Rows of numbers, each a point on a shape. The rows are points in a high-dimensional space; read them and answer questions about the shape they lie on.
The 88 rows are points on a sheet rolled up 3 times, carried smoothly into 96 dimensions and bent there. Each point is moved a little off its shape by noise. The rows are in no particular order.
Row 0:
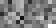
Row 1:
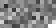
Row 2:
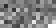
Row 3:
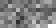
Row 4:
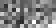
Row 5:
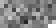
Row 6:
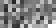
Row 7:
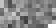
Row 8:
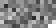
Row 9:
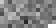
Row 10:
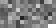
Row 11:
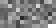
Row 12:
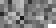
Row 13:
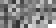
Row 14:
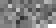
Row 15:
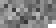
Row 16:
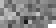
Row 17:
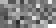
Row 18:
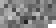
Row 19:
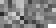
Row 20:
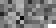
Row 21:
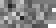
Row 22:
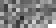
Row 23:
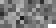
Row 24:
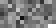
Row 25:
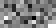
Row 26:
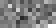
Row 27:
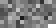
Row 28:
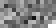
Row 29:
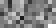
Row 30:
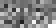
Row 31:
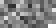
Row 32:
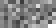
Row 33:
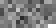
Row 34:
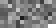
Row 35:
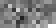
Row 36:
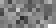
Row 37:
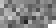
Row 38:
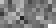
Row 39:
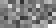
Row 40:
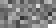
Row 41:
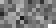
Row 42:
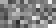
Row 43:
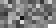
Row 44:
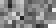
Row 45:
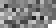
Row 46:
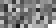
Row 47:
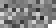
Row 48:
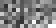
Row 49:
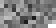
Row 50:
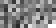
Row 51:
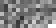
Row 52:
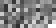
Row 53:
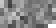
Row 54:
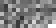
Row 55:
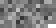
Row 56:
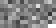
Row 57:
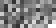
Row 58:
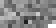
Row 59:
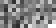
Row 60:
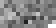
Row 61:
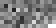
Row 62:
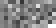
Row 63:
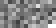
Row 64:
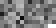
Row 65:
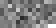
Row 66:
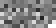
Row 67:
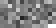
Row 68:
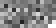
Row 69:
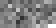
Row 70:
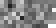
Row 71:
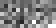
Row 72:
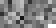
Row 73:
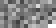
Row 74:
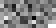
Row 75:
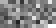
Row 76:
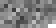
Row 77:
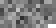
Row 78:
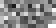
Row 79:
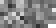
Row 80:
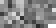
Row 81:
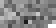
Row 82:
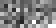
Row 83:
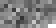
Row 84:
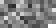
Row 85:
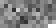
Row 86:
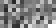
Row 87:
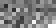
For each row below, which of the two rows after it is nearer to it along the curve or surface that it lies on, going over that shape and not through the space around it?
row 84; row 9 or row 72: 72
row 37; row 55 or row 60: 60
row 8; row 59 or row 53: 53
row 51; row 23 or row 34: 34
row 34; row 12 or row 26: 26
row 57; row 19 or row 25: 25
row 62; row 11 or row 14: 11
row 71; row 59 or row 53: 59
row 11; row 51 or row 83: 51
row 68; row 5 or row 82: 82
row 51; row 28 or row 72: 28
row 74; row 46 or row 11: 46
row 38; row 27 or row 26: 27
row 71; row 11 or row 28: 28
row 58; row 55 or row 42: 55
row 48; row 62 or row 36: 62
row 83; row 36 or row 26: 26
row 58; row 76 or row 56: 76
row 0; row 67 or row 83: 67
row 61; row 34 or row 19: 34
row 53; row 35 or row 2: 35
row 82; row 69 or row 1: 1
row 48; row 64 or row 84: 64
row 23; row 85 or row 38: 38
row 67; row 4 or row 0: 0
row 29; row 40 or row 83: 40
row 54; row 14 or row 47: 14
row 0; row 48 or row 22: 48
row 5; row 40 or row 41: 41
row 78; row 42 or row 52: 52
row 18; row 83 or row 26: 83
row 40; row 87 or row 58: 87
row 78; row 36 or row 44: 44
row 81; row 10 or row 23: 23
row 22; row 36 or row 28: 28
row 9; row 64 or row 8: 8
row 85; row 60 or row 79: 60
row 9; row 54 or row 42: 54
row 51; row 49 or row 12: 49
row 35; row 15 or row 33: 15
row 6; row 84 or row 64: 64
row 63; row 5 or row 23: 23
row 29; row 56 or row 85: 56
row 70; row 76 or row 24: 24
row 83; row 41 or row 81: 81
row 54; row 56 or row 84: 56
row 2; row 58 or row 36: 58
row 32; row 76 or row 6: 76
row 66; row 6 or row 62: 6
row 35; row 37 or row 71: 37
